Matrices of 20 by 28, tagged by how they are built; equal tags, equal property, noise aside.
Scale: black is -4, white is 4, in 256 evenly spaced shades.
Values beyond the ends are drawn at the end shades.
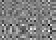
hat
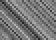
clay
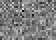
hat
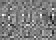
hat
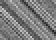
clay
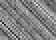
clay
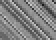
clay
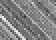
clay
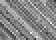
clay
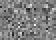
hat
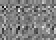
hat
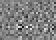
hat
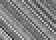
clay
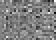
hat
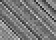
clay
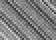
clay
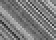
clay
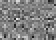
hat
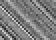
clay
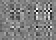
hat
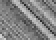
clay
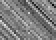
clay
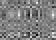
hat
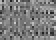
hat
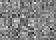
hat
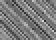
clay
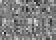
hat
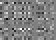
hat
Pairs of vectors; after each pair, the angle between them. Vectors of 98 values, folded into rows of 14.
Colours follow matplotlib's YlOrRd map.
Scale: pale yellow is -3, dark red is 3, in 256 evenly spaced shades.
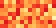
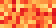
partly opposed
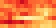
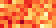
partly aligned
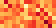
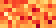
orthogonal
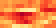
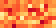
partly opposed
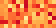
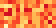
partly aligned
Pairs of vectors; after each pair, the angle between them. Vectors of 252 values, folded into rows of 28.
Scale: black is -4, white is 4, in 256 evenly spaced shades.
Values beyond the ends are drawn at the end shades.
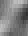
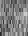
partly opposed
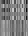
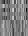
nearly parallel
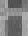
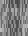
partly aligned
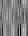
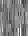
nearly opposite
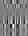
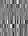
nearly opposite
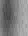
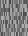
orthogonal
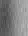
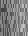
partly aligned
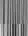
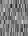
orthogonal
